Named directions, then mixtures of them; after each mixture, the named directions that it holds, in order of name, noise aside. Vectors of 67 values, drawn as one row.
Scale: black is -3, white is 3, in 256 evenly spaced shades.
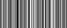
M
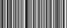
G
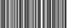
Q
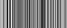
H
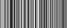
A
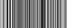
H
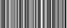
Q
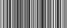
H, M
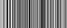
H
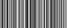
G, M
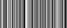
G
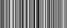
A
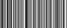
G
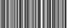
Q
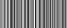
A, Q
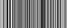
H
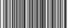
G, H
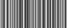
H, Q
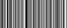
G
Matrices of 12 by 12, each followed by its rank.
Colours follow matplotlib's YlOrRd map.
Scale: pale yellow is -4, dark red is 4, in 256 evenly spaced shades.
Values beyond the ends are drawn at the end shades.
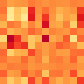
two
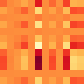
one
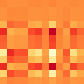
one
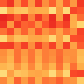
two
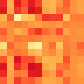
two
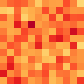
full rank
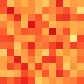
full rank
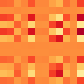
one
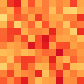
full rank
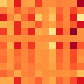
two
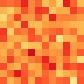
full rank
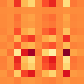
one
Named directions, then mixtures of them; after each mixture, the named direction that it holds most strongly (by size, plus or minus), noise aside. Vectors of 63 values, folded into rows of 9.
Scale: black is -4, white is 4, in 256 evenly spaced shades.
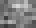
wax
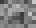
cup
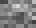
cup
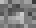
cup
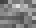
cup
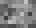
wax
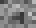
cup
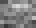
wax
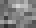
wax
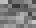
cup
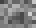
cup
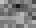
cup
